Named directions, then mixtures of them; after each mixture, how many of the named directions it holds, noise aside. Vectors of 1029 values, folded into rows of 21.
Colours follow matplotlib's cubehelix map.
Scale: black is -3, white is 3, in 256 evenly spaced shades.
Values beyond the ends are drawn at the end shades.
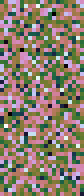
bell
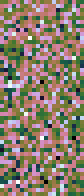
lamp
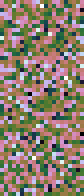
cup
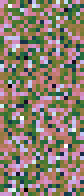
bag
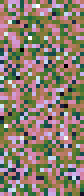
three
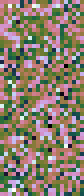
three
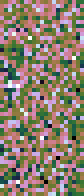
one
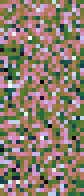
one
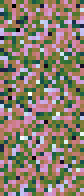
two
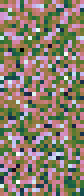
three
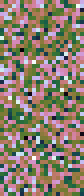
two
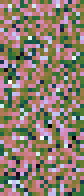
two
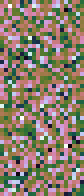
two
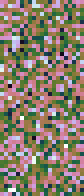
three
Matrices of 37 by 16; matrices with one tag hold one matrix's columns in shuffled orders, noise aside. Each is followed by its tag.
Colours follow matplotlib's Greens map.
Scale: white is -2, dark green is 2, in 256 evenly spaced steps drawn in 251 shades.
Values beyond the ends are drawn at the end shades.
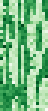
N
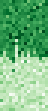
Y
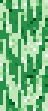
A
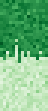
Y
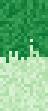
Y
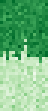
Y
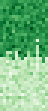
Y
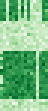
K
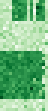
K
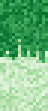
Y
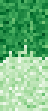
Y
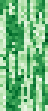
N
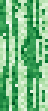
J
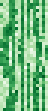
J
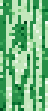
N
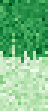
Y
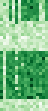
K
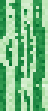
J
